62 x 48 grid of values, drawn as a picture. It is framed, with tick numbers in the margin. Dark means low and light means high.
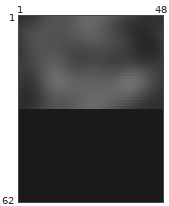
It is made of 2 by 1 panels. Panel 1,1: low, smooth. Panel 2,1: very low, flat.
